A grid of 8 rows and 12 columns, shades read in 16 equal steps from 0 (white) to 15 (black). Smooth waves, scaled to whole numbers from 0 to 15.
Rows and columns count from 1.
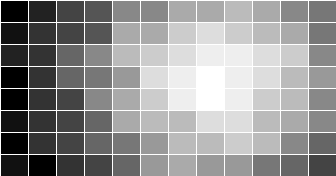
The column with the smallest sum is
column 8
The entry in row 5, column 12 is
7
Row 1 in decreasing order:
15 13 11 10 8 7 7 7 5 5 5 4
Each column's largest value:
15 15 12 11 9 7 5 6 6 8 9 11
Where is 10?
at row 1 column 4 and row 2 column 4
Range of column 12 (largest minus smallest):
5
